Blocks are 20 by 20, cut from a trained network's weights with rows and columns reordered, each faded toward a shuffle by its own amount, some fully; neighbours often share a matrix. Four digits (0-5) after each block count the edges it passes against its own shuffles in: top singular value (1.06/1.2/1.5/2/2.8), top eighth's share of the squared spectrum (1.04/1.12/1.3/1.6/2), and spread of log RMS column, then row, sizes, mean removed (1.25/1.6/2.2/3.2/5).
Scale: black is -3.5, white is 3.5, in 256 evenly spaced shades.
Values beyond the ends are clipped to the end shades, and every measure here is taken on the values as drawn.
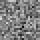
0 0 0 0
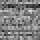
3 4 0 2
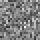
1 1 0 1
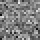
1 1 0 0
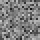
0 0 0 1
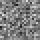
0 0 0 1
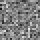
0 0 0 0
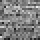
2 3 0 1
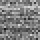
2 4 0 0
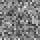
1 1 0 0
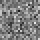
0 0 0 0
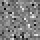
0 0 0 0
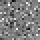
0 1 0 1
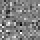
3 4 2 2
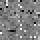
1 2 0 0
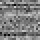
3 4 0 1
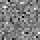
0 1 0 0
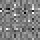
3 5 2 1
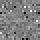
1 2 0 1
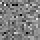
2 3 0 0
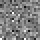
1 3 1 1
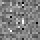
2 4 1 0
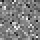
0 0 0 0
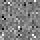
2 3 1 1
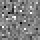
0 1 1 0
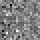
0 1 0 0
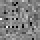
1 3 1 0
